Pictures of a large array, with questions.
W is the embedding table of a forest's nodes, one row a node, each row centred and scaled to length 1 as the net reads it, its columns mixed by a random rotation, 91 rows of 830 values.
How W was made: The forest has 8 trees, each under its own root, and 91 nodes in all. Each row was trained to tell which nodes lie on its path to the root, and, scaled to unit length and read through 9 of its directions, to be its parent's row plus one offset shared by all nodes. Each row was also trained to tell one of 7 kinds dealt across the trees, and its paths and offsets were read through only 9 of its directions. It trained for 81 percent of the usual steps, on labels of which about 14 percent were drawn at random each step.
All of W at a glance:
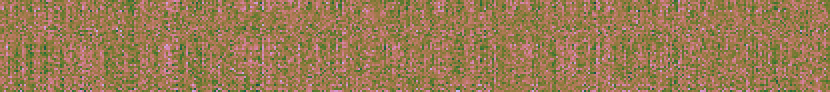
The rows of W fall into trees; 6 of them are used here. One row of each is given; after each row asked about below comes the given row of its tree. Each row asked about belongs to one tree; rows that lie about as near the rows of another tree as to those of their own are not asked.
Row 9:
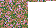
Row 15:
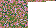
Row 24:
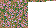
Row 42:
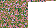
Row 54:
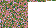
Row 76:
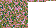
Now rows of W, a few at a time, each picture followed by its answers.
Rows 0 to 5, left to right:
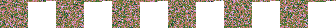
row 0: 9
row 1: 15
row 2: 76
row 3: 76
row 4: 54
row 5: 15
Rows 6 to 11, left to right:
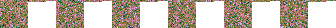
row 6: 76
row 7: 9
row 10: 15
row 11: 15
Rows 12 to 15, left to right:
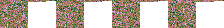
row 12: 15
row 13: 24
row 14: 24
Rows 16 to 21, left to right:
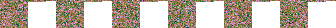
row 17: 15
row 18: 24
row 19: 76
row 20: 24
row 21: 15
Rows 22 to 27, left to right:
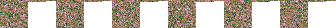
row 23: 24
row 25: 76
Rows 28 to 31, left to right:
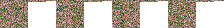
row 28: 24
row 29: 24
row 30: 15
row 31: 15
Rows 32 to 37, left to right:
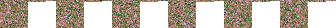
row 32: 54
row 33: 24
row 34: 15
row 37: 9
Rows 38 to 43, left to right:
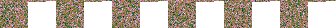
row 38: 76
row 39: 15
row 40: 76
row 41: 15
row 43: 76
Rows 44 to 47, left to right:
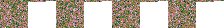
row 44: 54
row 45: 76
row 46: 76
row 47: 54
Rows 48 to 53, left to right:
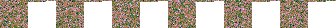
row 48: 76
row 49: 76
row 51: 9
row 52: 9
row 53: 54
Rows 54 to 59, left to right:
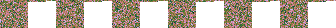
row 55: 9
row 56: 24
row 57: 76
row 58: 24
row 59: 9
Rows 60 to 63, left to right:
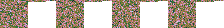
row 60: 15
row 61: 9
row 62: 76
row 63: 9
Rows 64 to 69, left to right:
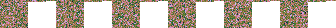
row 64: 24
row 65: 54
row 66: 15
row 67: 9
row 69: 76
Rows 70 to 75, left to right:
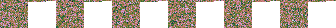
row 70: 24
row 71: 76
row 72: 9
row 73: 76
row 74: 15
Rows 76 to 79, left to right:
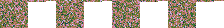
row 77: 15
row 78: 9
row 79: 24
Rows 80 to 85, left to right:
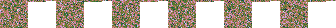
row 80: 9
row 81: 15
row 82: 15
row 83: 9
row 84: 24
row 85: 24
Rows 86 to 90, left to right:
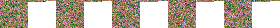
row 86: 76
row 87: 24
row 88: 15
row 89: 15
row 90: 24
